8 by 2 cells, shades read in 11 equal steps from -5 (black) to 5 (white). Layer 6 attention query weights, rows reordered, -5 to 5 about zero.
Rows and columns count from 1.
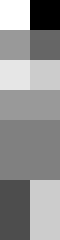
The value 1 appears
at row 2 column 1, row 4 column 1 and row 4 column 2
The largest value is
5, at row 1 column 1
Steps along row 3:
down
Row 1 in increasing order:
-5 5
